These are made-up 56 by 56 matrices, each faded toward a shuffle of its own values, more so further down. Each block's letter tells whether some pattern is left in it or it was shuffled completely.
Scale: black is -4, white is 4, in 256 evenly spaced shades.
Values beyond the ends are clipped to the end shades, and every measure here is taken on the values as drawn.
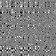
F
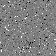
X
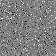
X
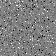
X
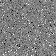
X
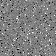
X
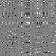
F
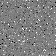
X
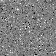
X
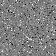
X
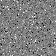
X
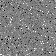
X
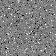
X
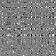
F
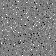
X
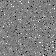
X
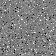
X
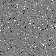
X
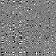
F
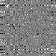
F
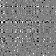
F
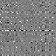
F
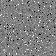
X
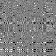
F
